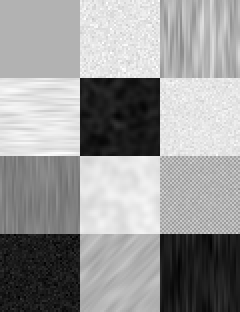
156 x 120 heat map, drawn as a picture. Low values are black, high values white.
The table splits into 4 rows of 3 panels. Panel 1,1: high, flat. Panel 1,2: very high, fine-grained, faint in contrast. Panel 1,3: high, streaked downward. Panel 2,1: very high, streaked across, faint in contrast. Panel 2,2: very low, blotchy, faint in contrast. Panel 2,3: very high, fine-grained, faint in contrast. Panel 3,1: middling, streaked downward, faint in contrast. Panel 3,2: very high, blotchy, faint in contrast. Panel 3,3: high, checkered. Panel 4,1: very low, fine-grained, faint in contrast. Panel 4,2: high, slanting up to the right, faint in contrast. Panel 4,3: very low, streaked downward, faint in contrast.
